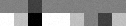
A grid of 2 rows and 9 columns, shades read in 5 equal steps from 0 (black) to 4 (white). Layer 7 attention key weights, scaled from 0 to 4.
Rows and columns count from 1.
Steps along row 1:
same down up same same same same same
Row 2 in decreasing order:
4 4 4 3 3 3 2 1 0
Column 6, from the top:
2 3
